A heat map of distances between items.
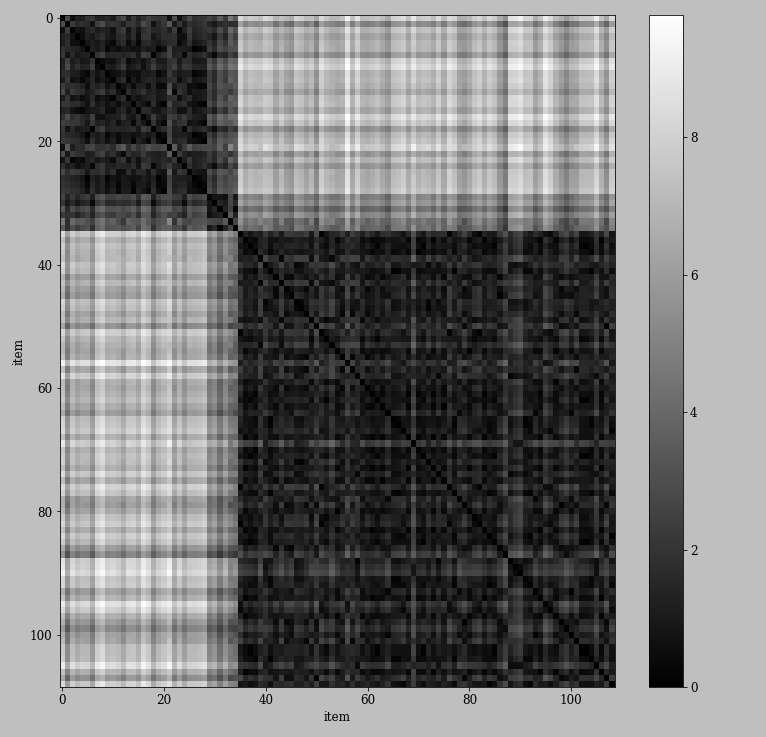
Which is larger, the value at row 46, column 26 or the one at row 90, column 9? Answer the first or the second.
the second
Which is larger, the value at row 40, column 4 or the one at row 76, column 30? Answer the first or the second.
the first
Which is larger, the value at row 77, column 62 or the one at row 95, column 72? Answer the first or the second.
the second
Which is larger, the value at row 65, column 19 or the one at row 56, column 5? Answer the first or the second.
the second
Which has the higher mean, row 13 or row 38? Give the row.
13
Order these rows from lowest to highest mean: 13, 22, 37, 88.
37, 88, 22, 13
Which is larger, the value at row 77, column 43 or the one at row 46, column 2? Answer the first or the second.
the second
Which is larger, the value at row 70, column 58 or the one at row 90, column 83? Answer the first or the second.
the second
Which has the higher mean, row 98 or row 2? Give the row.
2
